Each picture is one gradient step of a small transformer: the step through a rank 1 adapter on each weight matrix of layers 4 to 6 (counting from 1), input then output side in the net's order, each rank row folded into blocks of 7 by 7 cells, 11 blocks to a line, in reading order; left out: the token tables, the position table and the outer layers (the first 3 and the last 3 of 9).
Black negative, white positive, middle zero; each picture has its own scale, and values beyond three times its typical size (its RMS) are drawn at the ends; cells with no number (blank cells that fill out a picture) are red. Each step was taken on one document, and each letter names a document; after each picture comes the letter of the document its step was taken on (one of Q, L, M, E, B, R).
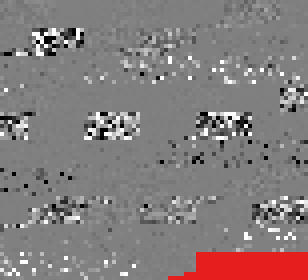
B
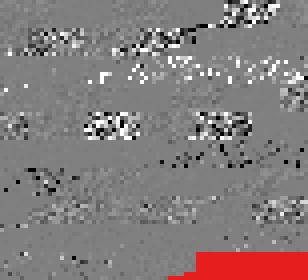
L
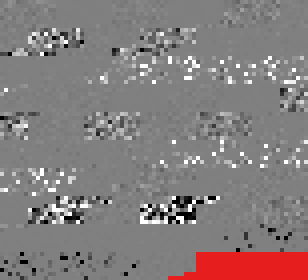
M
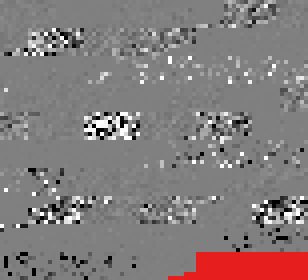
L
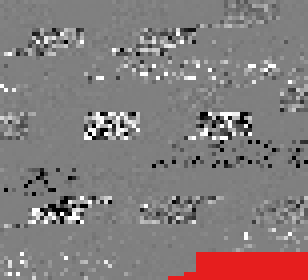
B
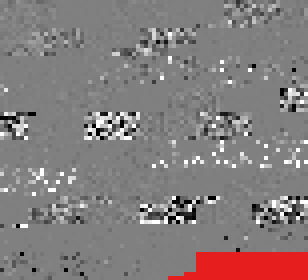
M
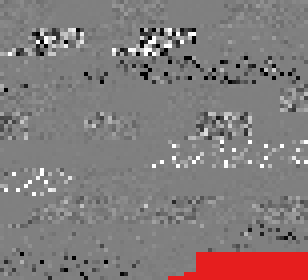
B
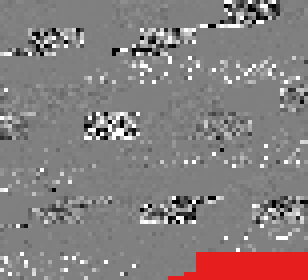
M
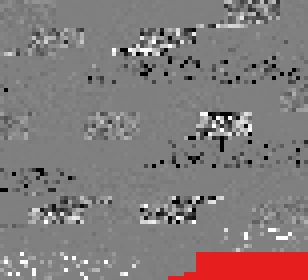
B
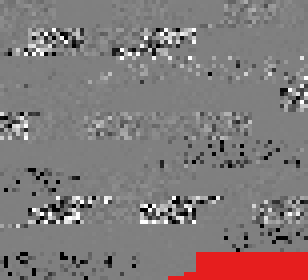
L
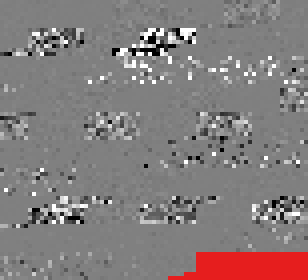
M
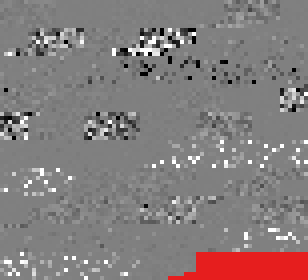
B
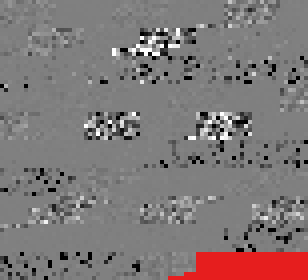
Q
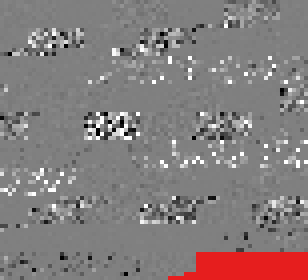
M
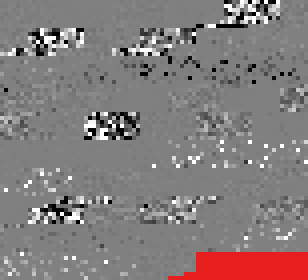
B
